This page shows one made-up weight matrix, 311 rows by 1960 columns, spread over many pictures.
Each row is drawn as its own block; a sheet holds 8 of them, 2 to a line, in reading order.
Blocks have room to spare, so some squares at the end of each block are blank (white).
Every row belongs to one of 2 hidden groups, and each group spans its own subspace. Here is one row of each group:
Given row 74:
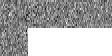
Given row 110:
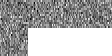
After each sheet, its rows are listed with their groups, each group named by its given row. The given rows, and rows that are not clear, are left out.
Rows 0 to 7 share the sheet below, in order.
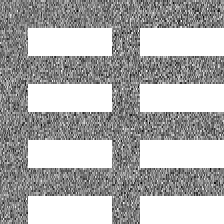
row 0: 74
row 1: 74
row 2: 110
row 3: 74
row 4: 74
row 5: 110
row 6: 74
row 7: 110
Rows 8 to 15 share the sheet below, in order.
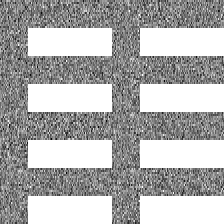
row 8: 74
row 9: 74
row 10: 110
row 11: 110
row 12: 74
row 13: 110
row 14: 110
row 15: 110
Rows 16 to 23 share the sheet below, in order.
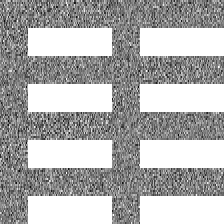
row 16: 74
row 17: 74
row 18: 74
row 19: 74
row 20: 74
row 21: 74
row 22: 110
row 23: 74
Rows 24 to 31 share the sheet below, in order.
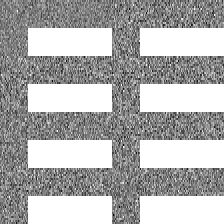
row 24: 74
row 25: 110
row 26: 110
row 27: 110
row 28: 74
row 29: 110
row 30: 110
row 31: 74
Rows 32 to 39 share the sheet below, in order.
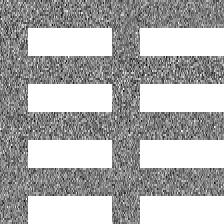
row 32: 110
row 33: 74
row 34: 110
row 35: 110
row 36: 110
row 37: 110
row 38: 74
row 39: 110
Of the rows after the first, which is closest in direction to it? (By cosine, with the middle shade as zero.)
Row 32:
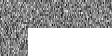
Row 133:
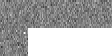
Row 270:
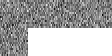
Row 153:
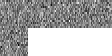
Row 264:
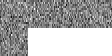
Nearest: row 264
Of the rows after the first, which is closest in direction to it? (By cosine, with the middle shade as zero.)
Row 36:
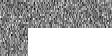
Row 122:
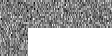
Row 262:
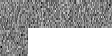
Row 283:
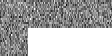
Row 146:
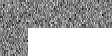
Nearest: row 122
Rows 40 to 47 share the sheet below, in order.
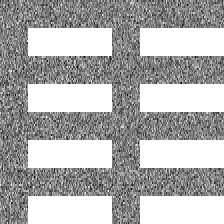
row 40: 110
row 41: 110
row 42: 74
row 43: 74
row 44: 110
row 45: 74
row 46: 110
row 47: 110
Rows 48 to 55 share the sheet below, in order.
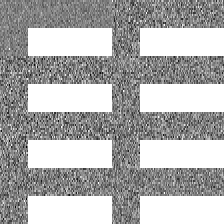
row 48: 74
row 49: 110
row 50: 110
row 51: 110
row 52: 110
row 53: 110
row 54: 74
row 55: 110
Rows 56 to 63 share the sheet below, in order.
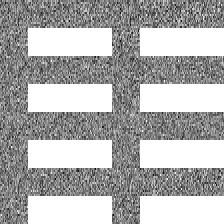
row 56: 74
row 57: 74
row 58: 74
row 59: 110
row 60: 110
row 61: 110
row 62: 74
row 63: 74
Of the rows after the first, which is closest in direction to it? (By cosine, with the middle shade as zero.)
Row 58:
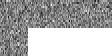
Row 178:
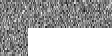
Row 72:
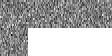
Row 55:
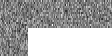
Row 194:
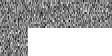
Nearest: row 194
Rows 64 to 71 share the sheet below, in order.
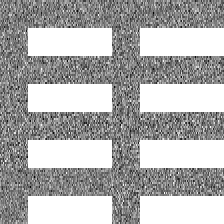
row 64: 74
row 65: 74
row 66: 74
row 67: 74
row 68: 74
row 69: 74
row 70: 110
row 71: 110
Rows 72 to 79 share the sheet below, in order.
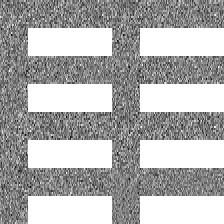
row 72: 110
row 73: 110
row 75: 74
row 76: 110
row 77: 110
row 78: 110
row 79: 74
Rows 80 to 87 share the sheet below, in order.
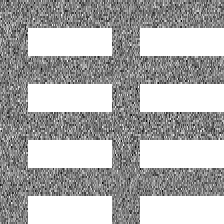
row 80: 110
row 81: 74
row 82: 74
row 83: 74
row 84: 110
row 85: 110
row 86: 110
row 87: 74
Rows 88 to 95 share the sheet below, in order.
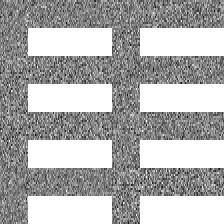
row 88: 74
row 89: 74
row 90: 110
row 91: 74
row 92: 110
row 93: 110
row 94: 74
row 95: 110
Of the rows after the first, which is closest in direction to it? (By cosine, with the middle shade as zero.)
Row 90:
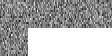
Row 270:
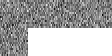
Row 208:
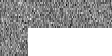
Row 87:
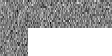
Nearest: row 270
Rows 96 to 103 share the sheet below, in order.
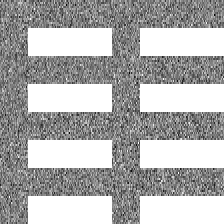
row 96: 110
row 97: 110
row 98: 74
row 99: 110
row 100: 74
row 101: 74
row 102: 110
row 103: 110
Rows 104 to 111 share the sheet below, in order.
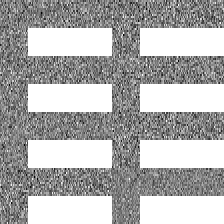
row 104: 74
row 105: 110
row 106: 110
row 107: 110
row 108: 74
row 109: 110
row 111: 74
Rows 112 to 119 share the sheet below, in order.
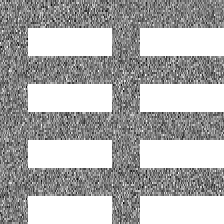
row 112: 74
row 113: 110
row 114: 74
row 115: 110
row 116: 74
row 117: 110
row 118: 74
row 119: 110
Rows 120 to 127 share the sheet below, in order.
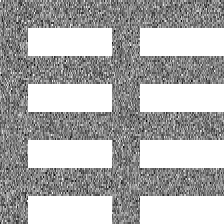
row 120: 110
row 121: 74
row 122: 110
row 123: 110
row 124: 110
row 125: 110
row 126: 110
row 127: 74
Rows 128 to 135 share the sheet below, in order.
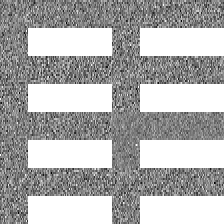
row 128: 74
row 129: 74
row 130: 74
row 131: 74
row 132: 74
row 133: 74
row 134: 74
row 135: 110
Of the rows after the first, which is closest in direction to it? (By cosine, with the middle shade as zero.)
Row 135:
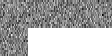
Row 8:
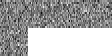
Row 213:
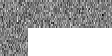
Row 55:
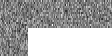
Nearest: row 213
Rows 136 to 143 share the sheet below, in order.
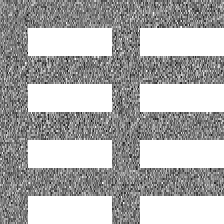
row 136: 74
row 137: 74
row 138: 74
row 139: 74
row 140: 74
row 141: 74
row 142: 110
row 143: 110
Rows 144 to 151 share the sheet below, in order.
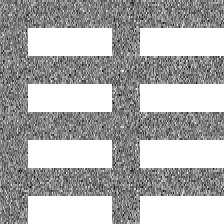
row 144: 74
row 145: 110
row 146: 110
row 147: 74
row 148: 110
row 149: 74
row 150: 110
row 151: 110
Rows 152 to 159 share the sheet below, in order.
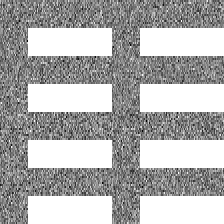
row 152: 110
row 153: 74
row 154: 74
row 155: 110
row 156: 110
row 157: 110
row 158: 110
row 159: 110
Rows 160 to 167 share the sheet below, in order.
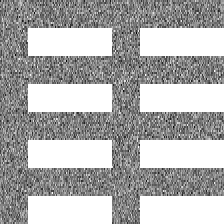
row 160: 110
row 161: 74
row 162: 110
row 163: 110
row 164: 74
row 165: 110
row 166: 110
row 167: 110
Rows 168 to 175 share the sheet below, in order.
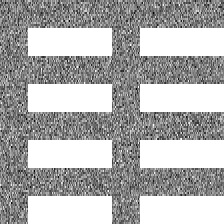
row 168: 74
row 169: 74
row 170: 74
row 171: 74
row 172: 110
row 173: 74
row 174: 110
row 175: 74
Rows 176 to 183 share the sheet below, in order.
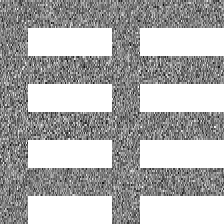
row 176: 110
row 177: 74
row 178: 74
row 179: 74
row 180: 74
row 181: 110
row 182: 110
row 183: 110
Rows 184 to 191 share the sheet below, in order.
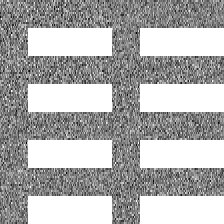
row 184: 110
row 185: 74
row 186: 110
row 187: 74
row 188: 74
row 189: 74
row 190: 110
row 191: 74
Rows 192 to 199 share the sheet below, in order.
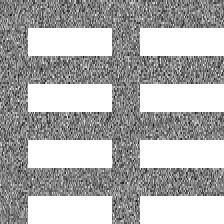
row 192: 74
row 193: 110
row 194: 74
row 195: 74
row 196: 74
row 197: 74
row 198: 110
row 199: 74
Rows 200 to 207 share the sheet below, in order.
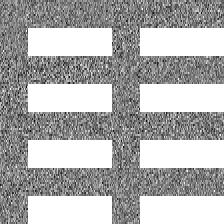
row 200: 74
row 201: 74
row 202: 74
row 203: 74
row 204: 110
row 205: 110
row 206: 110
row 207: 74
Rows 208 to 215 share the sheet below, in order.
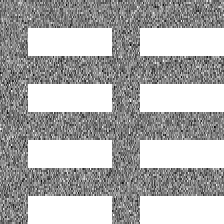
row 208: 110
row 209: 74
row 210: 110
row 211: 74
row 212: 110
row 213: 110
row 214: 74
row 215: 74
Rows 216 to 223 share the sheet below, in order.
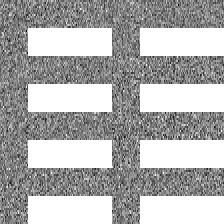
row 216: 74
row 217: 110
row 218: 74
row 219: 110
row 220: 74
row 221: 110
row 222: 74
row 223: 74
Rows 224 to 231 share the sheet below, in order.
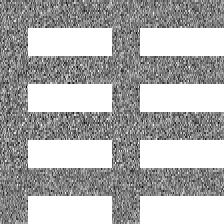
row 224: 74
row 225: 74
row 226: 74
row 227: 74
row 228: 74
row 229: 74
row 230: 110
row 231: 110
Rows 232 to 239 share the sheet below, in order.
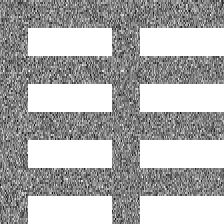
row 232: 110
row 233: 74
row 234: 110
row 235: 74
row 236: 110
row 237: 110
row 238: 110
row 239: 74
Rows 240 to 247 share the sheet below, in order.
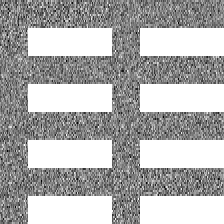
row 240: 74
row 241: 74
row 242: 110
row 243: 74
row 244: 74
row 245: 74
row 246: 74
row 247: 74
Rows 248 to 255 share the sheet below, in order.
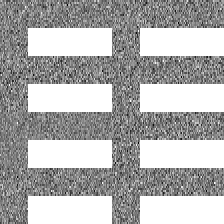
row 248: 74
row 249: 74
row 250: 110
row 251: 74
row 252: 74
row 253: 74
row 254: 110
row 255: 110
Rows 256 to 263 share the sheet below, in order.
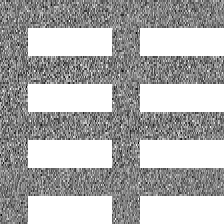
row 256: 74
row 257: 74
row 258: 74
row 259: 74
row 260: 74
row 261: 74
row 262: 74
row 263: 74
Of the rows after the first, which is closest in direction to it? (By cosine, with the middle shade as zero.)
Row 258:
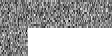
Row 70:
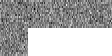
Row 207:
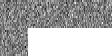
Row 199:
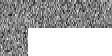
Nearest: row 207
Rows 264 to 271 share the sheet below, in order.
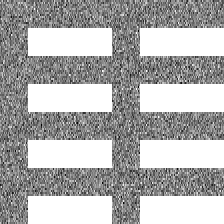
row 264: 110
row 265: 74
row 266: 110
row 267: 74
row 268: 74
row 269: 110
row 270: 110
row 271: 110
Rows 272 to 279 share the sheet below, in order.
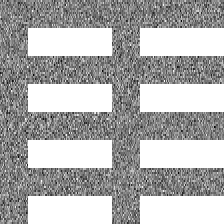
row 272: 110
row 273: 74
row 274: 110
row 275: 110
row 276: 74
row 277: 110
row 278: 74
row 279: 110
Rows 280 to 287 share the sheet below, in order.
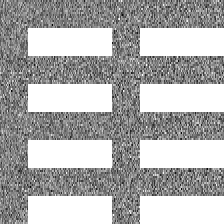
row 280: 110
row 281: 74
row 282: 110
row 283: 110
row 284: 110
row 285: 74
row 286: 110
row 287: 74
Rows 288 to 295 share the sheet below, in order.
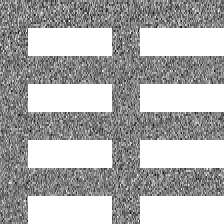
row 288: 74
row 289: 74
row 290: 110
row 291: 110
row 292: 110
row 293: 74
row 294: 74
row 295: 74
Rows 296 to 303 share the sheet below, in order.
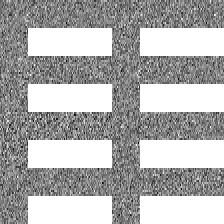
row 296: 74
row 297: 110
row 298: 110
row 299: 74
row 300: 74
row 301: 74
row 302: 110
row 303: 74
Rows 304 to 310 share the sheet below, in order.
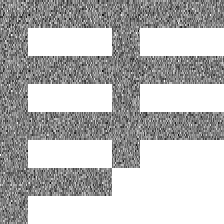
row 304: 110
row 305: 74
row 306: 110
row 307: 110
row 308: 74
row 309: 74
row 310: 110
